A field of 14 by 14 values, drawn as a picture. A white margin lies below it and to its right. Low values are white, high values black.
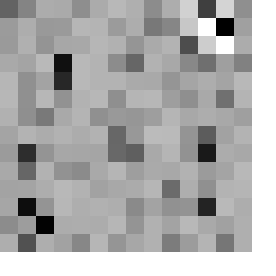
Histogram: skewed, a long tail of high values. Odd patch: rougher, in the top right. Slope: none. Average level on the scale: 40%.
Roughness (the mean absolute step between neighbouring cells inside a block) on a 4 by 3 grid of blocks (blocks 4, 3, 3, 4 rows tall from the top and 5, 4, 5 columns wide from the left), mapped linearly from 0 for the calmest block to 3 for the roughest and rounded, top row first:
1 0 3 / 1 0 0 / 1 1 1 / 2 0 1
